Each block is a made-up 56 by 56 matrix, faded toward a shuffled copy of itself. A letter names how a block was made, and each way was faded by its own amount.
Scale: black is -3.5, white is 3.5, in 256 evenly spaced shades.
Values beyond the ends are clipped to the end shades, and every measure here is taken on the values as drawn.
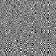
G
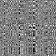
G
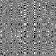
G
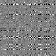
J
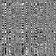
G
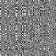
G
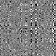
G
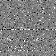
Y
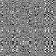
G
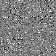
Y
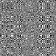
G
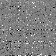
Y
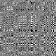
G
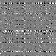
J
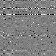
J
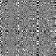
G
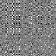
G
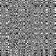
G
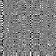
G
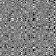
G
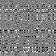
J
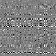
J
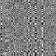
G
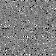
Y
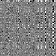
G
